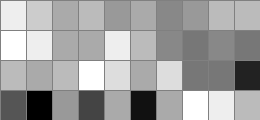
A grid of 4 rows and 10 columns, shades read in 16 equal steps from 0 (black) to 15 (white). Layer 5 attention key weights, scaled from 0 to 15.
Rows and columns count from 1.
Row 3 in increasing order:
2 7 7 10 10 11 11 13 13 15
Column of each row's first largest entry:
1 1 4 8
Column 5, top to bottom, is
9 14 13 10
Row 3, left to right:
11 10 11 15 13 10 13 7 7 2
